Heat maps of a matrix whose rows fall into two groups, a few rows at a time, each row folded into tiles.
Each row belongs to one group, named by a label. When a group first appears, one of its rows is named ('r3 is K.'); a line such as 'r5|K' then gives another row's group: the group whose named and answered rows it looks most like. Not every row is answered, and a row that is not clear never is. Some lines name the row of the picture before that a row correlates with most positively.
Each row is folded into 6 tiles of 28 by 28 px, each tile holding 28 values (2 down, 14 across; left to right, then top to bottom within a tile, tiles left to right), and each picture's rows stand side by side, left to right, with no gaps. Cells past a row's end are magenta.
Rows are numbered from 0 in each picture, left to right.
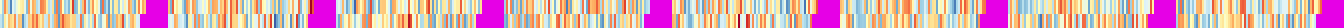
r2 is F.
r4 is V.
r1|V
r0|F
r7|V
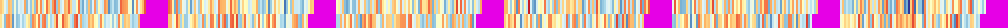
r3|V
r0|V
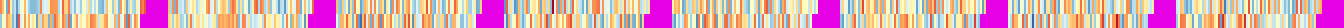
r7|F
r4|F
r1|V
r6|F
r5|F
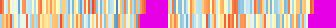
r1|V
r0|V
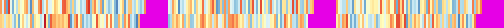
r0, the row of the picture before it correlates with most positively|1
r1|F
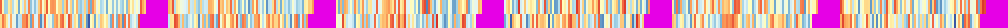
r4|V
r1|V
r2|V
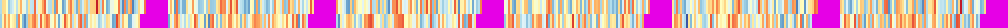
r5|F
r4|V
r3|F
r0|F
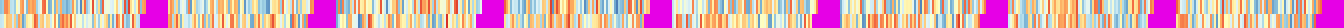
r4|F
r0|F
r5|F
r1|V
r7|V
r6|V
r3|V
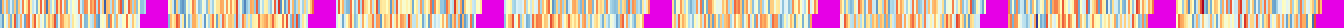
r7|V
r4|V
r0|F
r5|F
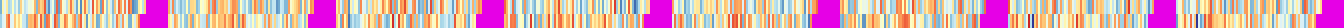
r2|V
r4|V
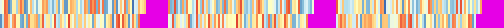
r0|F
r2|F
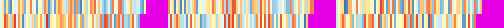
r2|F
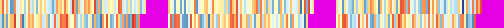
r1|V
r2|V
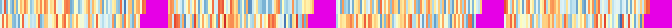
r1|V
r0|V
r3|V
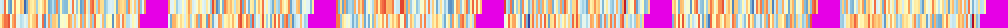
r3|F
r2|V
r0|F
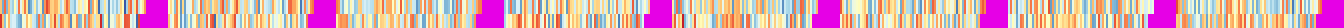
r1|V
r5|V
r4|V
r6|F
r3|F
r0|V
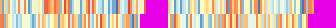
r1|V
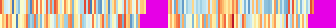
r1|V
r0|V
